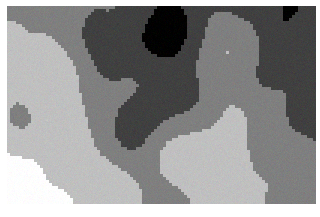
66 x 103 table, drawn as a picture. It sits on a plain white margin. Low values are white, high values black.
Mirror symmetry: none. Average level on the scale: 50%. Slope: up to the top right. Ninth with the lowest average: bottom left. Ninth with the highest average: top middle.
